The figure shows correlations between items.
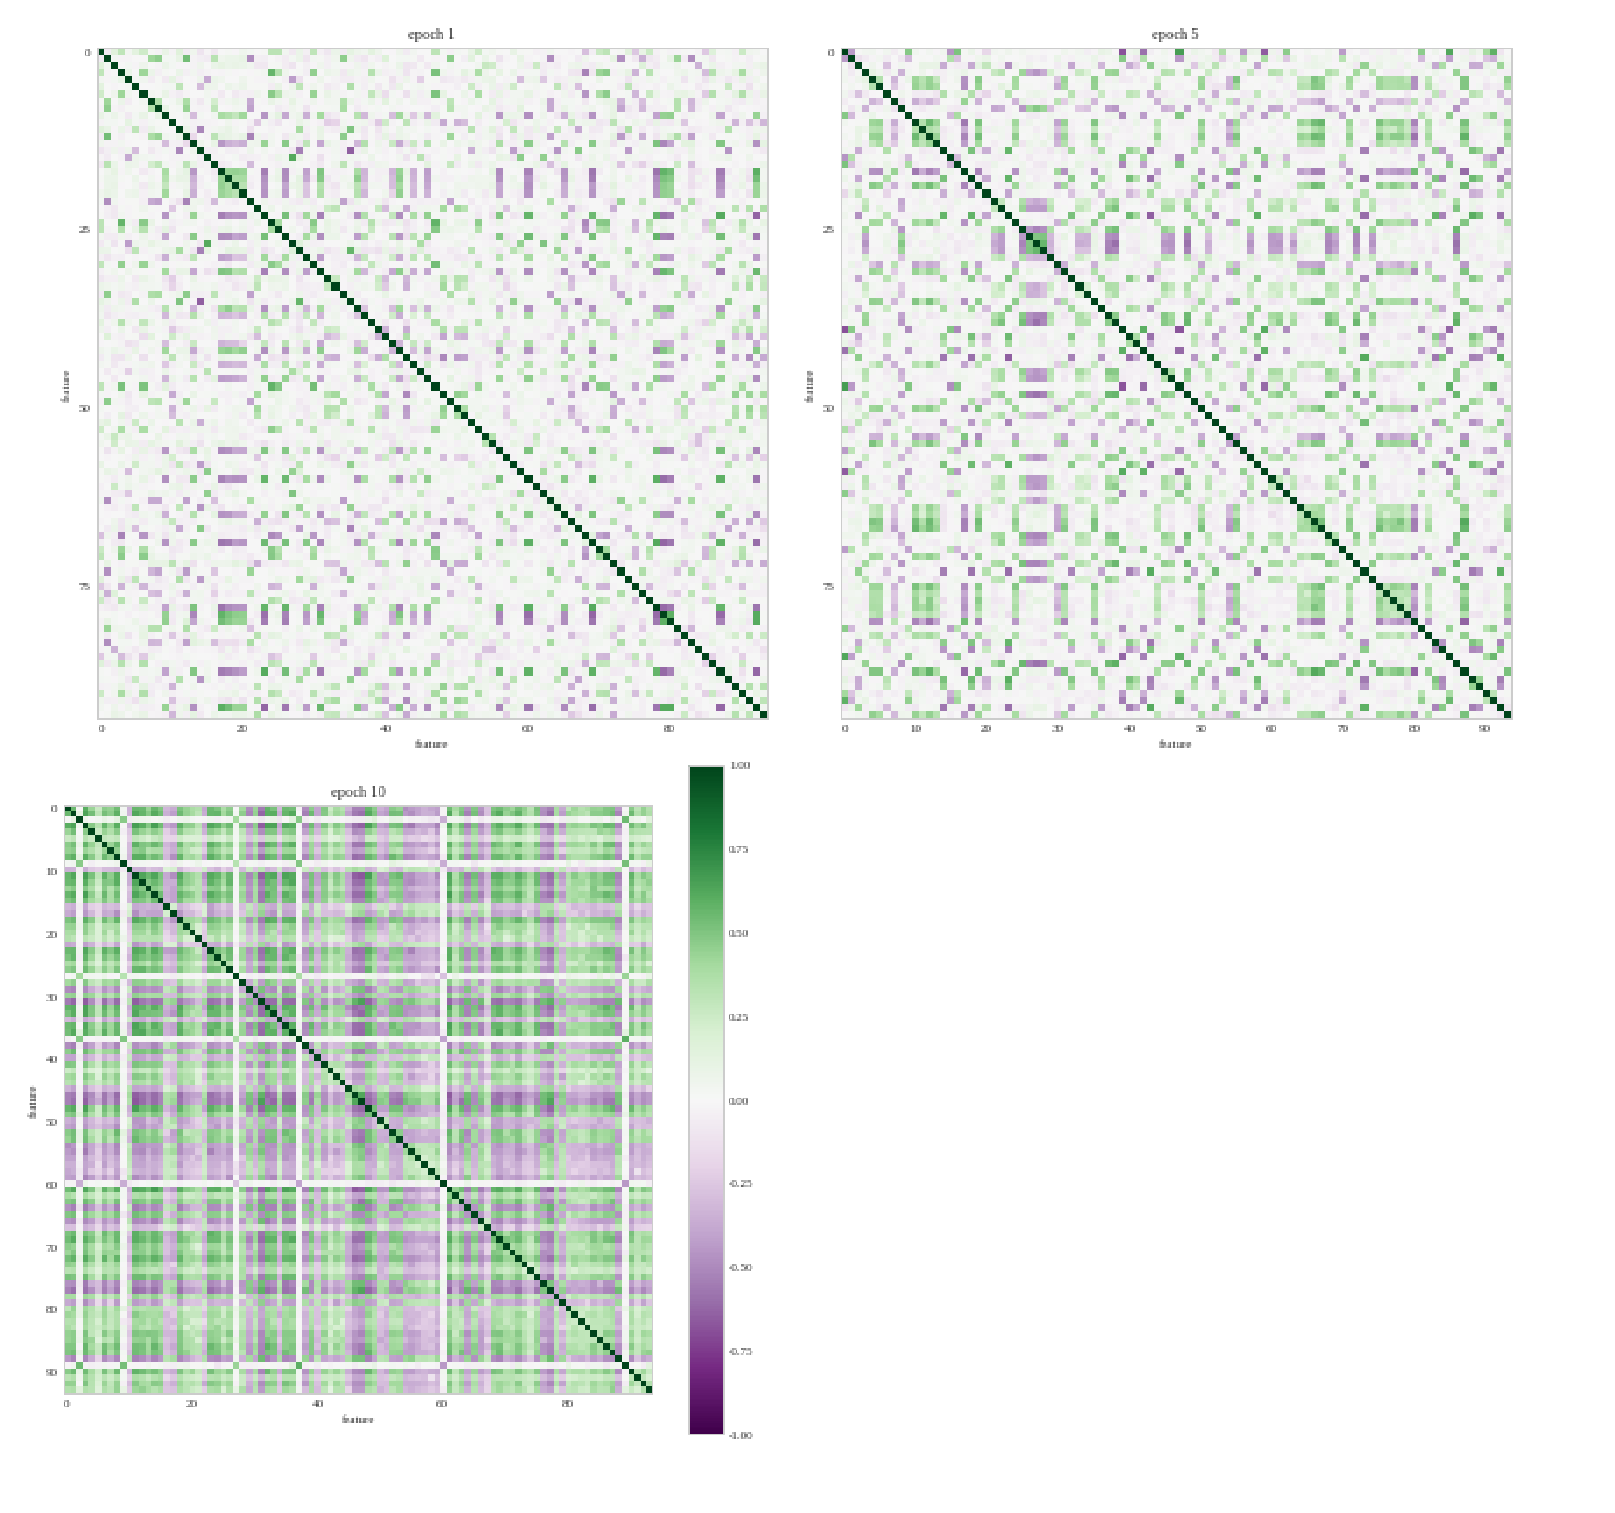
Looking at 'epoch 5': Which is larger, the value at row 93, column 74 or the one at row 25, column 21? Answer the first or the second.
the second
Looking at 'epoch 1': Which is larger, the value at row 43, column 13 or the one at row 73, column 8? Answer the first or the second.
the first
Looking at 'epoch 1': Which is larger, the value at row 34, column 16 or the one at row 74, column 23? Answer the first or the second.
the first
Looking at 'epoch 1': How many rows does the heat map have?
94
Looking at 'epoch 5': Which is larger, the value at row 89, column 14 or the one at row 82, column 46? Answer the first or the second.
the first
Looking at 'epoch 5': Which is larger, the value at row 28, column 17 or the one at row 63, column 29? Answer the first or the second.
the second
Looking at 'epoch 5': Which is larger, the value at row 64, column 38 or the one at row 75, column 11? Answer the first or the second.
the second
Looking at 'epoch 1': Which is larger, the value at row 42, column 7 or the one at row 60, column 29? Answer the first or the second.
the second
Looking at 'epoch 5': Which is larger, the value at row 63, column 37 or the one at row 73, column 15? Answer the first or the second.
the first
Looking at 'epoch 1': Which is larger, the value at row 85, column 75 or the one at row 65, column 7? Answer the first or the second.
the first
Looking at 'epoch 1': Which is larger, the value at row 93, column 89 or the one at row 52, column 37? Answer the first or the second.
the first
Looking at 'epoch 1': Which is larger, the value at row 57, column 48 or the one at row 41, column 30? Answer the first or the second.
the second
